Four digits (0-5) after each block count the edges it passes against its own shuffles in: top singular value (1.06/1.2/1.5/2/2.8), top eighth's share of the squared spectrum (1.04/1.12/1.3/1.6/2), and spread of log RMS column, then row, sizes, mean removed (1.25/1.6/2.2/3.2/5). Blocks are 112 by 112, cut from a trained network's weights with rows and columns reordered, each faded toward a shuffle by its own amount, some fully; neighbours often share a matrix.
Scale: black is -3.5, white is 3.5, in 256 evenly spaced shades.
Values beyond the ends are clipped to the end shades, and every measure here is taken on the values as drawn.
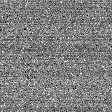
3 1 0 0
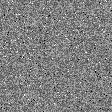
0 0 0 0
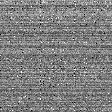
4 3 2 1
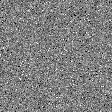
1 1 0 0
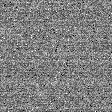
2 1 0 0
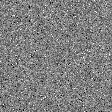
1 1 0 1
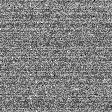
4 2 0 0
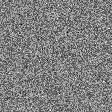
0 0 0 0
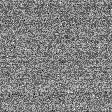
2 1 0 0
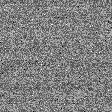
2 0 0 0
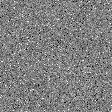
0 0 0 0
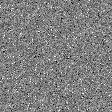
0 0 0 0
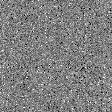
2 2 0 1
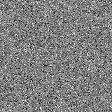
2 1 0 0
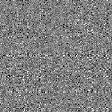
4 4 2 3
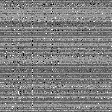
5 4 3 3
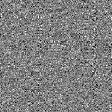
3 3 2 2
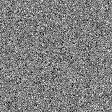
2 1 0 0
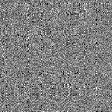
4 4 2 2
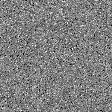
0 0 0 0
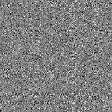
4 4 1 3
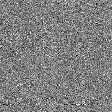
3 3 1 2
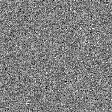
2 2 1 1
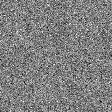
1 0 0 0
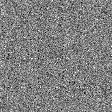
2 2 0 1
